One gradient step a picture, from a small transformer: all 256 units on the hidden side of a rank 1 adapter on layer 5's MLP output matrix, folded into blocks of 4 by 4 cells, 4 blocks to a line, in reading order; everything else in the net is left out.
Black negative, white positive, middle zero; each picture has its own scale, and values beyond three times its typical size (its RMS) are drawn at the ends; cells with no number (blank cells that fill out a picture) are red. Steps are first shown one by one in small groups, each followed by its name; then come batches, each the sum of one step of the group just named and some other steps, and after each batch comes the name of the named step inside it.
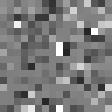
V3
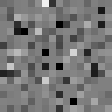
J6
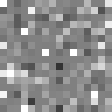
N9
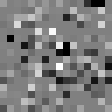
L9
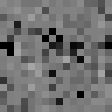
L9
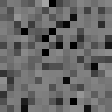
J6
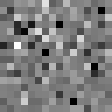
J6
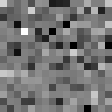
N9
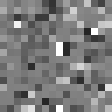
V3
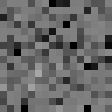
L9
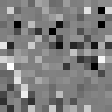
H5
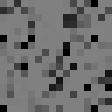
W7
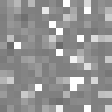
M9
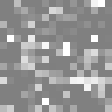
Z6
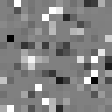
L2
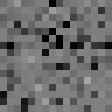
L2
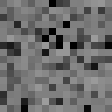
Z6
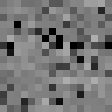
Z6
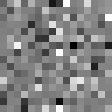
M9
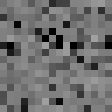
Z6
